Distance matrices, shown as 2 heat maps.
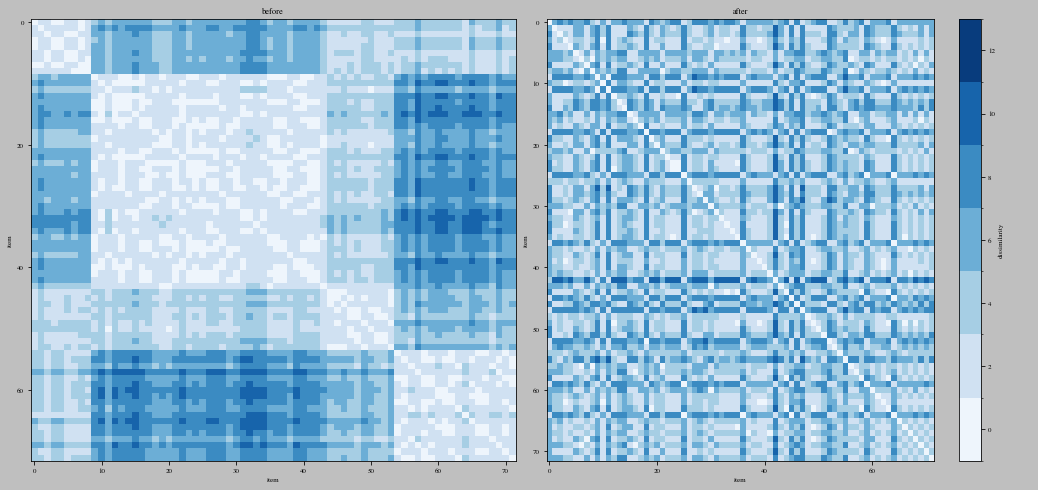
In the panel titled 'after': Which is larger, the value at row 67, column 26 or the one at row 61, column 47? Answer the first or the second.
the second
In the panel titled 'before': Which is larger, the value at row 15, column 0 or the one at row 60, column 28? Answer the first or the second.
the second
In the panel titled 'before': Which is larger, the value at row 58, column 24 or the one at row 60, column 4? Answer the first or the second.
the first
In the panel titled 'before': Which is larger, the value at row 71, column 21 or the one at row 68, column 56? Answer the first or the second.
the first
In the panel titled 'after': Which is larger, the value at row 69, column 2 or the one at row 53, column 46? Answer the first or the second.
the second
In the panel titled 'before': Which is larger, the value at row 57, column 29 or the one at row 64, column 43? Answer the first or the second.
the first
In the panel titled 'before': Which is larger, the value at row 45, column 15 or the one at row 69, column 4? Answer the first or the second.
the second
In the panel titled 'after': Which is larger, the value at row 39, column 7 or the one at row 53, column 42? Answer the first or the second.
the second
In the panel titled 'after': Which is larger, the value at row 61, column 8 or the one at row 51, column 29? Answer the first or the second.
the second
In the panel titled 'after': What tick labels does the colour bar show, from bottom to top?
0, 2, 4, 6, 8, 10, 12
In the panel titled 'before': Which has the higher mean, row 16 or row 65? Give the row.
65
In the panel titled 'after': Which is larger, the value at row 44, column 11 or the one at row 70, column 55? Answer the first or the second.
the first
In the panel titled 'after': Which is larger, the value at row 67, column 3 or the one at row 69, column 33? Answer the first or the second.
the second
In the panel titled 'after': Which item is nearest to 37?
67
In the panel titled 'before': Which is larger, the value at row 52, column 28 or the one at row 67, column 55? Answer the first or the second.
the first
